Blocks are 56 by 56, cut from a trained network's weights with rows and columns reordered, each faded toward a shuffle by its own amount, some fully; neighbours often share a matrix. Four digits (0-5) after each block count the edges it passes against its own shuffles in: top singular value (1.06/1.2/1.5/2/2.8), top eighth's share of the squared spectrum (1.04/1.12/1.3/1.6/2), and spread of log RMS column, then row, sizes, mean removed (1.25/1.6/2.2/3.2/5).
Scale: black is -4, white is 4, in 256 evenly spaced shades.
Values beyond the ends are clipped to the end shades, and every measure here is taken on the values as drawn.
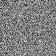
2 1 0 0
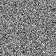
1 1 0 0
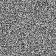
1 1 0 0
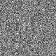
3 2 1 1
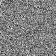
2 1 0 0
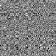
4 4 1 2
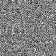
3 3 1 1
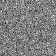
1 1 0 0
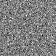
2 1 0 0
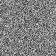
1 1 0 0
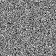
1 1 0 0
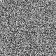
0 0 0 0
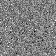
0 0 0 0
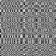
5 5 3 3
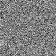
3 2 0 0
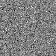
2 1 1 0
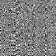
4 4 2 2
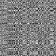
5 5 3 3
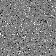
0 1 0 0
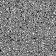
0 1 0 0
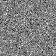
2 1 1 0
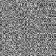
4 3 2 2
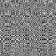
5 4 2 3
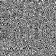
3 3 0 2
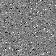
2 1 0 0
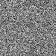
2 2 0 0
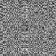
4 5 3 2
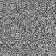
3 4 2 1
